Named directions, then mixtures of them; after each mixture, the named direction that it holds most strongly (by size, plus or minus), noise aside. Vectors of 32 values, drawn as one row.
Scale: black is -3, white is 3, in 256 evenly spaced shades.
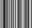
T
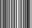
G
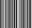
T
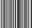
T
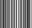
G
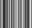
T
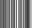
G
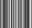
T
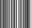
G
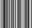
T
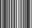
G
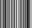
G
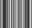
T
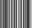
G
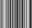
G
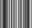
G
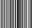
G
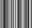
T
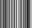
G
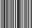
T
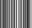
G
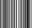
G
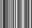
T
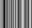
T
